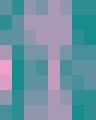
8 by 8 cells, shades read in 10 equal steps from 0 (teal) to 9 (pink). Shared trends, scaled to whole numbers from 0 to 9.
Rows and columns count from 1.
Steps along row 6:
down up same up down down up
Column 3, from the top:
5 6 5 4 3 3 4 5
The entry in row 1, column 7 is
1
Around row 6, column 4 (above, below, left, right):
2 4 3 7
